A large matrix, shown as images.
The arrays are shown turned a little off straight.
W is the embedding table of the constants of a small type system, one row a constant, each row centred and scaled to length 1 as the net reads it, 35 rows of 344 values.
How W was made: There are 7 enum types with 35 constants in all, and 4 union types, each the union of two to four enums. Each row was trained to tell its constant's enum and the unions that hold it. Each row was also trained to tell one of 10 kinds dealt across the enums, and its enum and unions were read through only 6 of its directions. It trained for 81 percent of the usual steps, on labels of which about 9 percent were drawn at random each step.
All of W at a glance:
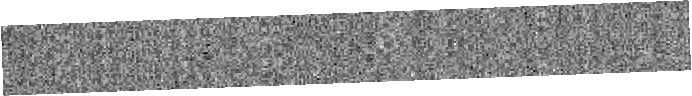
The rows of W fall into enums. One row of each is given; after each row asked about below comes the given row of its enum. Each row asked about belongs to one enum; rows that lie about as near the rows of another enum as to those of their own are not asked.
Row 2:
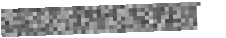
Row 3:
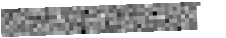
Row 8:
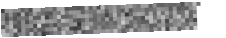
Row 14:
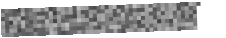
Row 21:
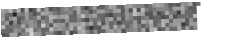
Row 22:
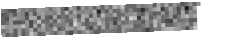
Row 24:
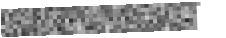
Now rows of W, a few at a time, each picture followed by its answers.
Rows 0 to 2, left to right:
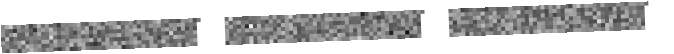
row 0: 21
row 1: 2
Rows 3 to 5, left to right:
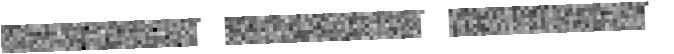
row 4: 8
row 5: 14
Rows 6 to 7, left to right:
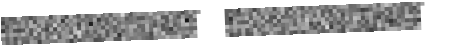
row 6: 22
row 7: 22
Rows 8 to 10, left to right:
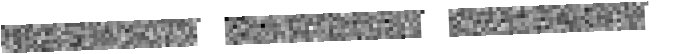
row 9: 3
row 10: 21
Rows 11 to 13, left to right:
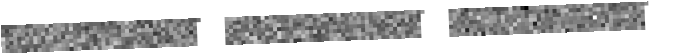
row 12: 21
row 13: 8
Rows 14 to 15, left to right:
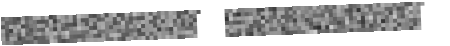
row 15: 22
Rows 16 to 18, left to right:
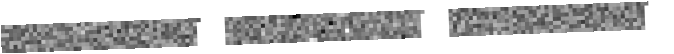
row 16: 22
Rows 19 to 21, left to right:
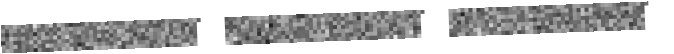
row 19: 2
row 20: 3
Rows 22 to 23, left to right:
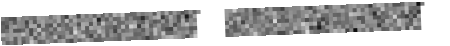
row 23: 21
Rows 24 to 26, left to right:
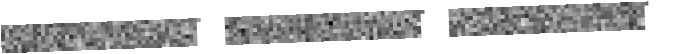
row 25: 3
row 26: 21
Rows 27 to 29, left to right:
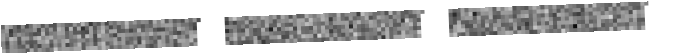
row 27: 14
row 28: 22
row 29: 3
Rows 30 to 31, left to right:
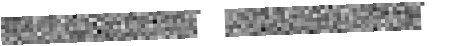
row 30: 8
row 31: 2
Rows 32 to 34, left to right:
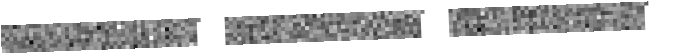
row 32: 3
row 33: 2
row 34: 14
